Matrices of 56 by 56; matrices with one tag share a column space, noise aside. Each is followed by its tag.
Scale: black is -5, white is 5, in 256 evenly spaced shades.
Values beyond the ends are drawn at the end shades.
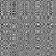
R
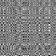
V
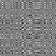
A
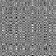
V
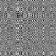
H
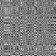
V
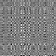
V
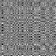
V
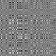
A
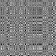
V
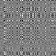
H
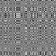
H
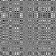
H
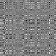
A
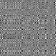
A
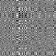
H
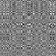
R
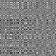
A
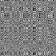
H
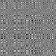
A
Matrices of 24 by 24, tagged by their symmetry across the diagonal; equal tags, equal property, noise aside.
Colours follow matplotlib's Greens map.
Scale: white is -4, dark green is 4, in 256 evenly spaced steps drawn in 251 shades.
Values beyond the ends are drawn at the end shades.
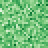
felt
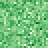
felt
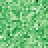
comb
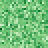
comb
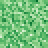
comb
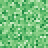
comb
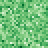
felt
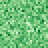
felt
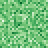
comb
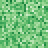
felt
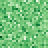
comb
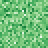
felt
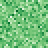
comb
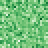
comb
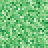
comb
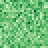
felt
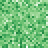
felt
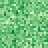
comb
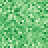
comb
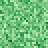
felt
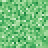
comb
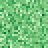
felt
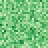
felt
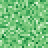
comb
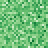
felt
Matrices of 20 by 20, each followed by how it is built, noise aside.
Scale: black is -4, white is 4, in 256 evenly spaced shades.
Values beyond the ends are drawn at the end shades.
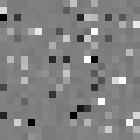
sparse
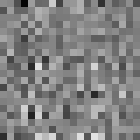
low rank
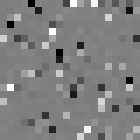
sparse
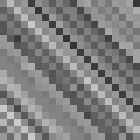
Toeplitz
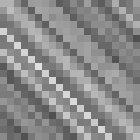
Toeplitz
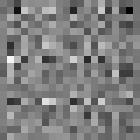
low rank
